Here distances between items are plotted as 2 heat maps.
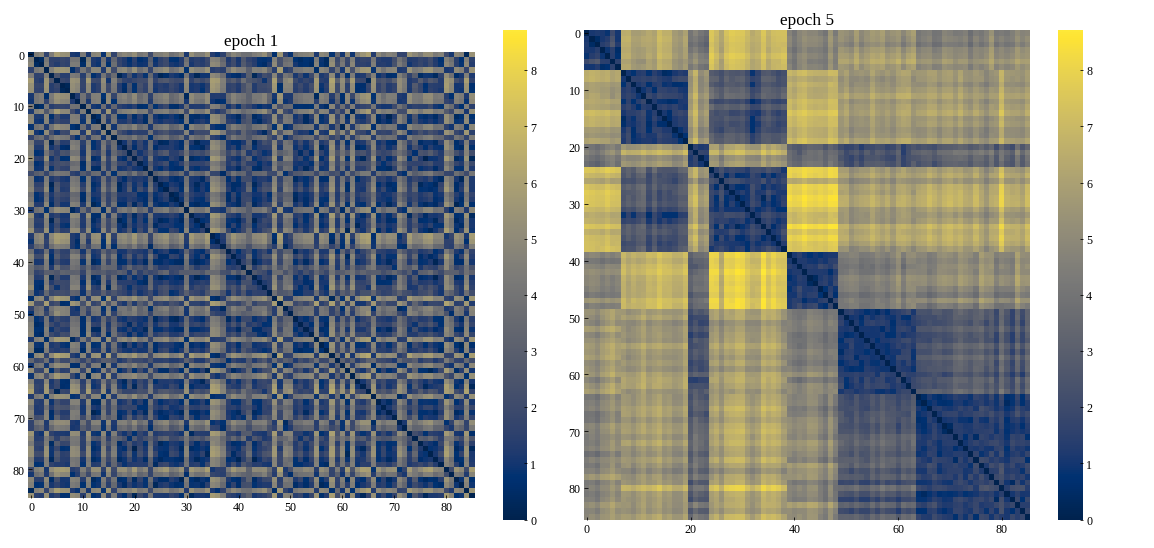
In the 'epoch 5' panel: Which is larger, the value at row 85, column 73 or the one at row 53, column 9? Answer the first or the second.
the second
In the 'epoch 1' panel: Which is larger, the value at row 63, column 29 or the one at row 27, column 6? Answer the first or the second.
the second
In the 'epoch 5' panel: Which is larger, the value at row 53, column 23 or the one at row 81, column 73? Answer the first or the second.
the first
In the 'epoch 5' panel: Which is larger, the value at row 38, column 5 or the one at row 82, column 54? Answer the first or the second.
the first
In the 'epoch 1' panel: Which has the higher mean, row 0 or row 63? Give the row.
0
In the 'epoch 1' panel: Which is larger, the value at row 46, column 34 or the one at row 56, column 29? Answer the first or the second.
the first
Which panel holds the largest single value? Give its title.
epoch 5
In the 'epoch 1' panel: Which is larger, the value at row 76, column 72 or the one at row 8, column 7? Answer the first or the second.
the second
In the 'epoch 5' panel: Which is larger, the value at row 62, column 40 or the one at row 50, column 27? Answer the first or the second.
the second
